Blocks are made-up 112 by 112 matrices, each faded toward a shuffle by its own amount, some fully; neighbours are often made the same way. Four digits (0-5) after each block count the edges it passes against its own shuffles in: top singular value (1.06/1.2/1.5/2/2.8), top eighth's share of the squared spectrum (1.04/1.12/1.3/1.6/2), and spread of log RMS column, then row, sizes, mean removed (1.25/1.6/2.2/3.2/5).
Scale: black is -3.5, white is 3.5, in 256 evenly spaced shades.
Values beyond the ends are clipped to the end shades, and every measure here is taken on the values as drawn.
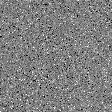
0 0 0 0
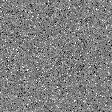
2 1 0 0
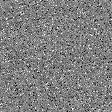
2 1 0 0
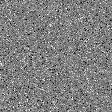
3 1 0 0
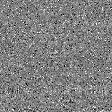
3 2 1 1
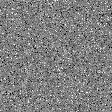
2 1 0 0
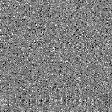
4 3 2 2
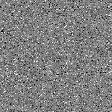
3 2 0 1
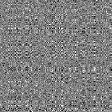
5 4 3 3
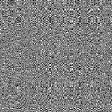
5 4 3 3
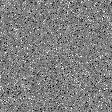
0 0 0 0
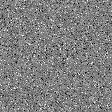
1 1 0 0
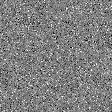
2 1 0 0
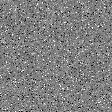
2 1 0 0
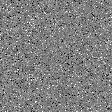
2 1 0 0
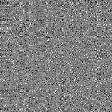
4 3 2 2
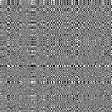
5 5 4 4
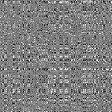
5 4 3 3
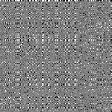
5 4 3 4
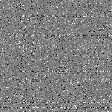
4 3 1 2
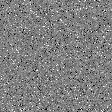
2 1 0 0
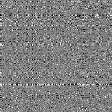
5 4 2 3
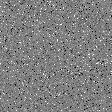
0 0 0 0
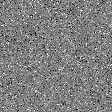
1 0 0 0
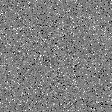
2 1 0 0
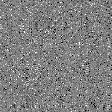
4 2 1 1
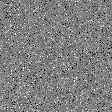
2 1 0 0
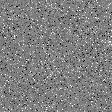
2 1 0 0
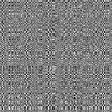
5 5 4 4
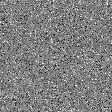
2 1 0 0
